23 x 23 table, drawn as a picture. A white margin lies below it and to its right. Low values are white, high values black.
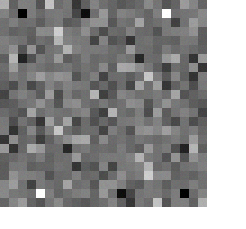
No overall slope runs across the table. No seam splits the table. It looks the same turned upside down. The distribution is heavy-tailed on both sides.
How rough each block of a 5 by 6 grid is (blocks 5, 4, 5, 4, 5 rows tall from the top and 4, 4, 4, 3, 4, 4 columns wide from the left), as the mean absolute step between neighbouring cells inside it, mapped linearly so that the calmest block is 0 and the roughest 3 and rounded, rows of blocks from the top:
1 2 2 1 2 1
2 1 0 1 2 3
1 2 2 1 2 1
3 2 1 0 1 2
1 2 1 2 2 1
